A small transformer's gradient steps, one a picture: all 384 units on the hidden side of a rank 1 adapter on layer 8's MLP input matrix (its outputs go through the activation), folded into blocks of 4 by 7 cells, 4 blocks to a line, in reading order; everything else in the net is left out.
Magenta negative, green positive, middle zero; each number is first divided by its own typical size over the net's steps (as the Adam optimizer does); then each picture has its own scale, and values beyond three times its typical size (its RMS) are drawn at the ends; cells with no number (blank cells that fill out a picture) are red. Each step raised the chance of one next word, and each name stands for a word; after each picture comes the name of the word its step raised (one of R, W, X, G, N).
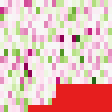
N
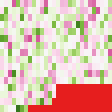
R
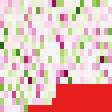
N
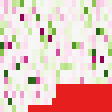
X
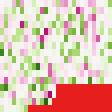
R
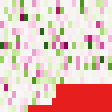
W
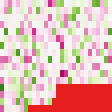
N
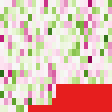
R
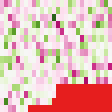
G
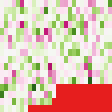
R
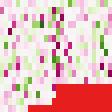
G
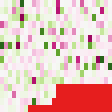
W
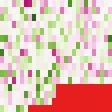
R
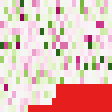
W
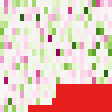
X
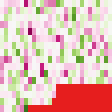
N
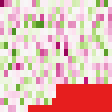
G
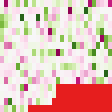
X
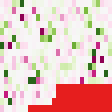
X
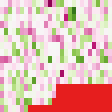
N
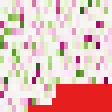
W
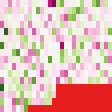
N
